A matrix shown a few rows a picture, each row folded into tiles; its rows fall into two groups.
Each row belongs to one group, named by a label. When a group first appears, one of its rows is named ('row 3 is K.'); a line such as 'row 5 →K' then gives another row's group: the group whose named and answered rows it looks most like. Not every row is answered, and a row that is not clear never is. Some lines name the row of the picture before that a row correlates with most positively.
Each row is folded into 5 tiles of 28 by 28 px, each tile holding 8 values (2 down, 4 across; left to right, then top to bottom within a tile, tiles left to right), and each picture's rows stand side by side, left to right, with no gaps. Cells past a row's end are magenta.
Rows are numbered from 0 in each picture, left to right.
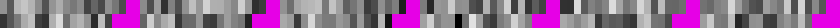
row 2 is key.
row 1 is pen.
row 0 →key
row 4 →pen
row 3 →pen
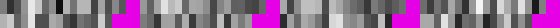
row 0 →pen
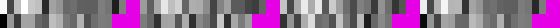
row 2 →key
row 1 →key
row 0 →key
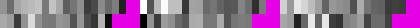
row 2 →key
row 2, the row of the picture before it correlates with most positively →1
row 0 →key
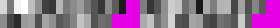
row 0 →key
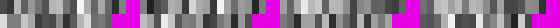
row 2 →key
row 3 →key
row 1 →pen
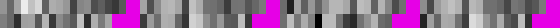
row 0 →key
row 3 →key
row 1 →key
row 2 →pen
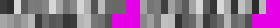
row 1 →pen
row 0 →pen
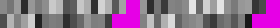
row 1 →pen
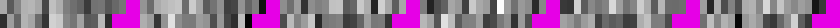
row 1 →key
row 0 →key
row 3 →pen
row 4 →pen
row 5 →pen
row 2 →pen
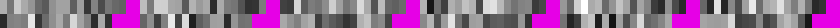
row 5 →pen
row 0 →key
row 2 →pen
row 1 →key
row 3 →pen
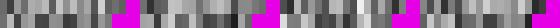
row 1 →pen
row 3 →pen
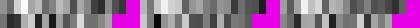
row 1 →key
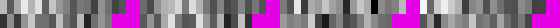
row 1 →key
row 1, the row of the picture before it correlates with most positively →2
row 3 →key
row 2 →pen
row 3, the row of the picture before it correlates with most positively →1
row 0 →key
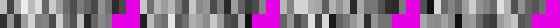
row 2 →key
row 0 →key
